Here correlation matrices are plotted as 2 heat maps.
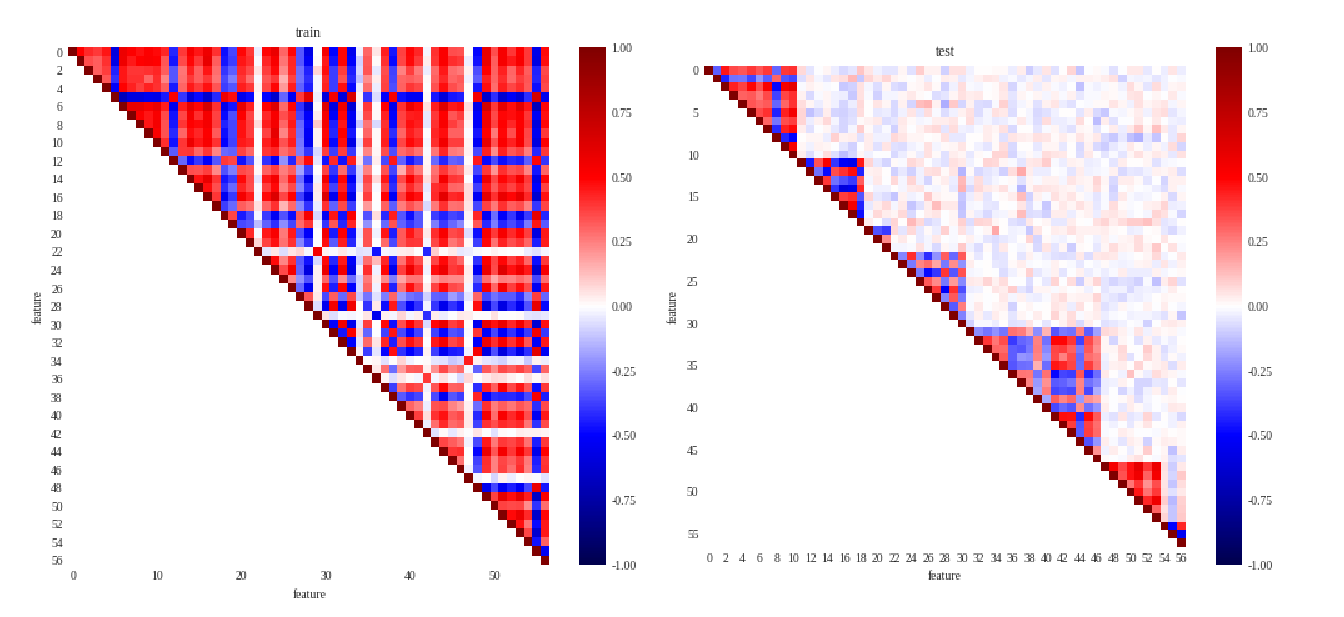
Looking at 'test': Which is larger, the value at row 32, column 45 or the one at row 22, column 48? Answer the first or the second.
the first
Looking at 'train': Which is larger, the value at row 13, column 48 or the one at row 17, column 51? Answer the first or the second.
the second
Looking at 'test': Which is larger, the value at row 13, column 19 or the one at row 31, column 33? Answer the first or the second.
the first
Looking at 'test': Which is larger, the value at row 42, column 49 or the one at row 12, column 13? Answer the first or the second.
the first
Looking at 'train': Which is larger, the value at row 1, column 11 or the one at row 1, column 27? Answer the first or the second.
the first
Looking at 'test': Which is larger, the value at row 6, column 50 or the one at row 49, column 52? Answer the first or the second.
the second
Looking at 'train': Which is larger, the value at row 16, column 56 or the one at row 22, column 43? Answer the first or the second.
the first
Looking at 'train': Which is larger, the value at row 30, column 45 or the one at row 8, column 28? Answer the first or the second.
the first
